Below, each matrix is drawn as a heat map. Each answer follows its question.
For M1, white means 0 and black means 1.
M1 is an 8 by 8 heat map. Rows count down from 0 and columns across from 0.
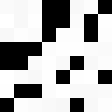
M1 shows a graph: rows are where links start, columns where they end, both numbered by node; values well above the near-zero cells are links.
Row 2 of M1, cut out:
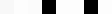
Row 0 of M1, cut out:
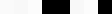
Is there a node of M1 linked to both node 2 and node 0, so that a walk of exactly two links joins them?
yes
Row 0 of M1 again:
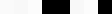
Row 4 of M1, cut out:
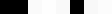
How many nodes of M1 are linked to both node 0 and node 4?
0
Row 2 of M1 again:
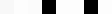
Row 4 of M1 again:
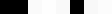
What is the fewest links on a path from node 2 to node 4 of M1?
3
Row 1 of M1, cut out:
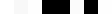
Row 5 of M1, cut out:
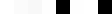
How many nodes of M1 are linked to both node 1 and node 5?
1
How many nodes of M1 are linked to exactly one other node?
0
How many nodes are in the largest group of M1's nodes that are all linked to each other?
2
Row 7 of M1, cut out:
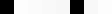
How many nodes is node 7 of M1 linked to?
2
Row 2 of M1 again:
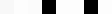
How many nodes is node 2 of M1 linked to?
2
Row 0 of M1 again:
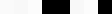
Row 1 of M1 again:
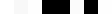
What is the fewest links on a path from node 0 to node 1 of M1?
2
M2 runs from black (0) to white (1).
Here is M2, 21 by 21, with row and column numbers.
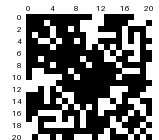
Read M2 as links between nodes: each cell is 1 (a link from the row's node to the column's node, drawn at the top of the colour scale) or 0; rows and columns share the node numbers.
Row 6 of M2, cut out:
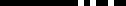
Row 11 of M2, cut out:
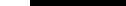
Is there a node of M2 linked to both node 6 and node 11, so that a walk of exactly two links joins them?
no
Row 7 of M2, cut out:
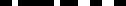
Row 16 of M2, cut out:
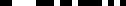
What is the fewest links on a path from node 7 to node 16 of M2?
2
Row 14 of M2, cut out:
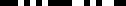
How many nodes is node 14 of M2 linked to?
8
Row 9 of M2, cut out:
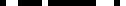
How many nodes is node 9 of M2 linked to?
7
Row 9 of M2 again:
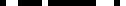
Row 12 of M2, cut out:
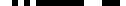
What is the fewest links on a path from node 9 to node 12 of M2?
2
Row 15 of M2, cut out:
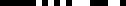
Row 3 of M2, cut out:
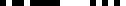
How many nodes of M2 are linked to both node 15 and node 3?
5
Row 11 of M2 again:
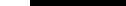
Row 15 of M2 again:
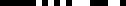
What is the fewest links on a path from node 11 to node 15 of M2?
3
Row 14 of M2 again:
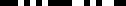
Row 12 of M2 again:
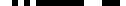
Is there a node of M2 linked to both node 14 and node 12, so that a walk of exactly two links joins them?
yes
